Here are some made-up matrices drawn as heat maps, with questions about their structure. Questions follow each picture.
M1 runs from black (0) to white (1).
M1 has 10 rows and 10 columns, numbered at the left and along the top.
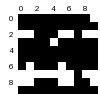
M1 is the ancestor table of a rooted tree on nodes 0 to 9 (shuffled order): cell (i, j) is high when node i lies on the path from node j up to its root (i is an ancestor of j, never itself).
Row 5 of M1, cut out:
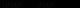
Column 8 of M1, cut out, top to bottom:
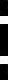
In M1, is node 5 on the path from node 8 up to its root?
no
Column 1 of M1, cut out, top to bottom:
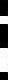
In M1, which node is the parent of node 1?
6
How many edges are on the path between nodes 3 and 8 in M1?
3
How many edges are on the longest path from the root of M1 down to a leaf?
4
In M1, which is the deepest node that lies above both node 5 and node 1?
6
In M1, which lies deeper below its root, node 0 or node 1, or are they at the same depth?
node 1
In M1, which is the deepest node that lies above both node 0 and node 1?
8
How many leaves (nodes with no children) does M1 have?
4
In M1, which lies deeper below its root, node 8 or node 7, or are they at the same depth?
node 8
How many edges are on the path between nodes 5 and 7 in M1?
4
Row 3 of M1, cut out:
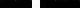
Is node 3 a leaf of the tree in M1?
no
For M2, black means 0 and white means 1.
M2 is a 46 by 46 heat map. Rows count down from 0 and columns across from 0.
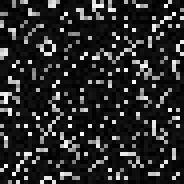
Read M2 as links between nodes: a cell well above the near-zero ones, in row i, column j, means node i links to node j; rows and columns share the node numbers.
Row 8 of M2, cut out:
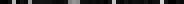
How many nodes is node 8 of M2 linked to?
7
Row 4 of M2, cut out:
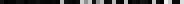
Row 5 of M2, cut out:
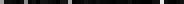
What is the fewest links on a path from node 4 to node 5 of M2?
3
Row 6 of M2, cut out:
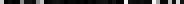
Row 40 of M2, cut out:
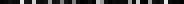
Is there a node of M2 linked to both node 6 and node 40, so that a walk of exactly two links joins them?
yes
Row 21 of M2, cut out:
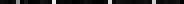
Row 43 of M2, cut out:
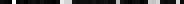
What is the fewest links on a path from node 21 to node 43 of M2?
2
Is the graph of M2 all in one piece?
yes
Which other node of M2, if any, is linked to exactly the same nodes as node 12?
none
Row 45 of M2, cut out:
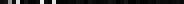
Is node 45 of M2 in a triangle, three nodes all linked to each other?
no
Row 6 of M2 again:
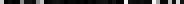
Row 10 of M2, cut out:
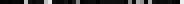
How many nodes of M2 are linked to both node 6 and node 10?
0
